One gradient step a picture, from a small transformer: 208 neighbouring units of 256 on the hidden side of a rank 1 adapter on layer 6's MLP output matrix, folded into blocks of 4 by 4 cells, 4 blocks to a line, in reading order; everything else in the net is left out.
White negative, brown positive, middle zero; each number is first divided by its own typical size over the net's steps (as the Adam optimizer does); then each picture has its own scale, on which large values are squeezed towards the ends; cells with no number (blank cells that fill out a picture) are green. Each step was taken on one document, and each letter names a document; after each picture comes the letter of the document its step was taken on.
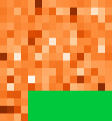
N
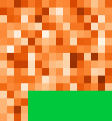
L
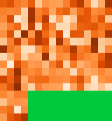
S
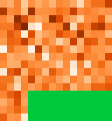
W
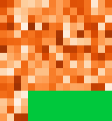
S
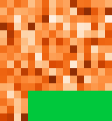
S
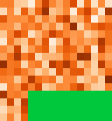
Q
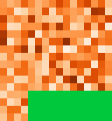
Q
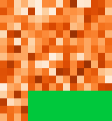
Q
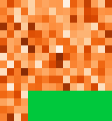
S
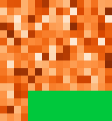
S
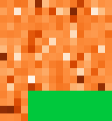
N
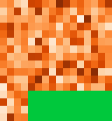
Q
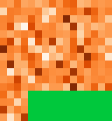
W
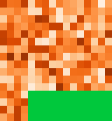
L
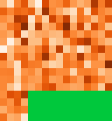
W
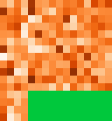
W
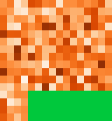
Q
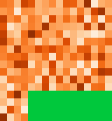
Q
